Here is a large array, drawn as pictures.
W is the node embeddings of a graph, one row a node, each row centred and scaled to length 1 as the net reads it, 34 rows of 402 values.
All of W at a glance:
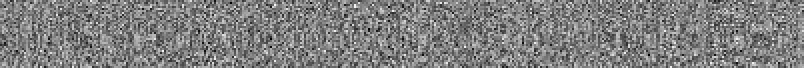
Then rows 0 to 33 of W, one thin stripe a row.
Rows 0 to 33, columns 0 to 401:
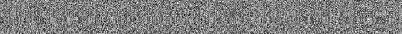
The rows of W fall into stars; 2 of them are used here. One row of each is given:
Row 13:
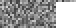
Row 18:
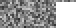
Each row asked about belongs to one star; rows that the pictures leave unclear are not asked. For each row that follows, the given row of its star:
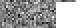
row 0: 13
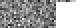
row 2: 18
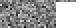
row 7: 18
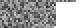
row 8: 18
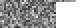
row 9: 13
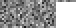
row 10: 18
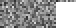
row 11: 13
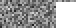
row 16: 13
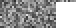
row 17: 18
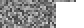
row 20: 18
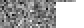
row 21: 18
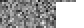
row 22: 18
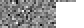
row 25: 13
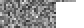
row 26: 13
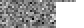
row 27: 13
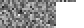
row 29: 18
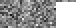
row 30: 18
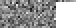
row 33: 13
